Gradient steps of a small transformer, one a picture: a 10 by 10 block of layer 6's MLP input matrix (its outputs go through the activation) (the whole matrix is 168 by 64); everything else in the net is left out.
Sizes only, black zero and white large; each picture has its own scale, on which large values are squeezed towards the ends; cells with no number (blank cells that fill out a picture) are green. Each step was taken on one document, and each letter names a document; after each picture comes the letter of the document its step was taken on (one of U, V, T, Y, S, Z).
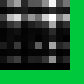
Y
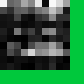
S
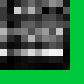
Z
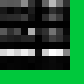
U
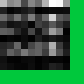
S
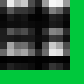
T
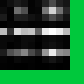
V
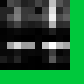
Y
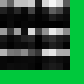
U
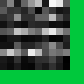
S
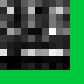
Z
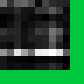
S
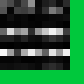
U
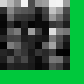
T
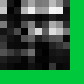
Z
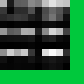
U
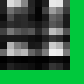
T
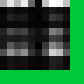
T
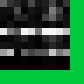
V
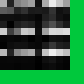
V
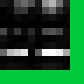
V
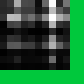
Y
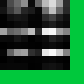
V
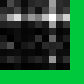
Y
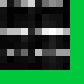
U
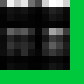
T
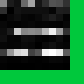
V
